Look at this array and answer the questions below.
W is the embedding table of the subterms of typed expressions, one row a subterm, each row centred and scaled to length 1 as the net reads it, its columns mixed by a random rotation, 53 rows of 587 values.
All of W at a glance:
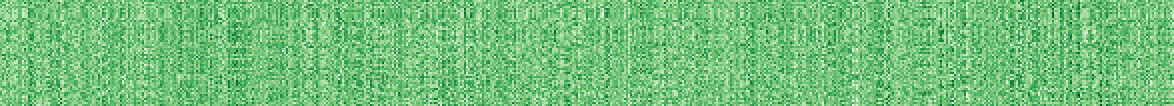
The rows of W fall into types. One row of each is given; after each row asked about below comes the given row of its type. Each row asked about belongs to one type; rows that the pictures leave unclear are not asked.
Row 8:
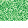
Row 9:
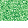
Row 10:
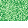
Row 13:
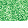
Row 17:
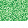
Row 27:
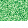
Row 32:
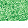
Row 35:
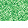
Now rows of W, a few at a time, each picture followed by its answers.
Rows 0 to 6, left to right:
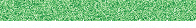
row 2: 8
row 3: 32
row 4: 8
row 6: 8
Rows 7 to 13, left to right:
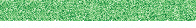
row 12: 32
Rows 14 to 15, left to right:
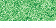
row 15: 27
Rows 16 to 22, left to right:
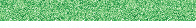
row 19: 17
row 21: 32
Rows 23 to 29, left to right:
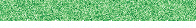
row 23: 8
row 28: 35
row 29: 10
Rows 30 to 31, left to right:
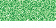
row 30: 13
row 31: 17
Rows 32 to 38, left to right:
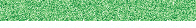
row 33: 17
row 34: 8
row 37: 17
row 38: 9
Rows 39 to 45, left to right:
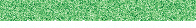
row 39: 17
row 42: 13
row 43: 27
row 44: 10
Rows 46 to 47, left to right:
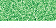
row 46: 32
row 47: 32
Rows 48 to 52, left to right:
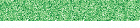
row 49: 10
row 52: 13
